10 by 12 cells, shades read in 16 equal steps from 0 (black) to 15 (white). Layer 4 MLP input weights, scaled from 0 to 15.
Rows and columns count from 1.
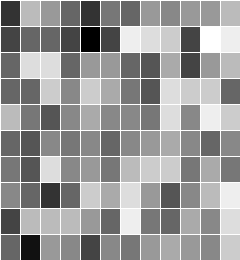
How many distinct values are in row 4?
7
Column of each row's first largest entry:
2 11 2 9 11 9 3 12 7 12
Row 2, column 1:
4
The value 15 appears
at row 2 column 11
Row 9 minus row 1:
1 0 2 5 6 -1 8 -2 -2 1 -1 2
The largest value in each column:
11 13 13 11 12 10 14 13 13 12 15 14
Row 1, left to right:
3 11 9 6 3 7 6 9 8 9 9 11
